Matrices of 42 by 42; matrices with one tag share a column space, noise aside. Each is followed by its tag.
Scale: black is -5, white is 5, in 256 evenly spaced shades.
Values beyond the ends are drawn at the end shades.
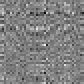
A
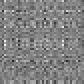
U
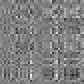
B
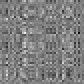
B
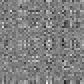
U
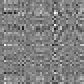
A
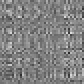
B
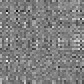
U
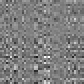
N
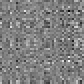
U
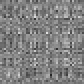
B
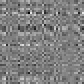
A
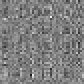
B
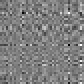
A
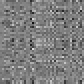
U
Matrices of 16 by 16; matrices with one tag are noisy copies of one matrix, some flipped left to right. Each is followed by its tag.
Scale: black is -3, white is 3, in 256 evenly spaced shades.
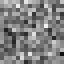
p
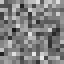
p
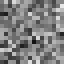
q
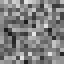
p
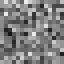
p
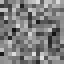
p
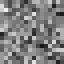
q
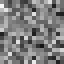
q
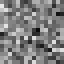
q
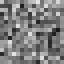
p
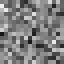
q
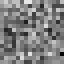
p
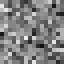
q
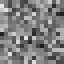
q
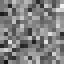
q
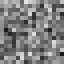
p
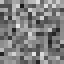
p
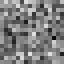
p
